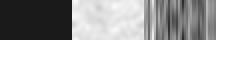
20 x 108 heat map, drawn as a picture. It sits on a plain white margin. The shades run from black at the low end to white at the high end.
It is made of 1 by 3 panels. Panel 1,1: very low, flat. Panel 1,2: very high, blotchy, faint in contrast. Panel 1,3: middling, streaked downward, strong in contrast.
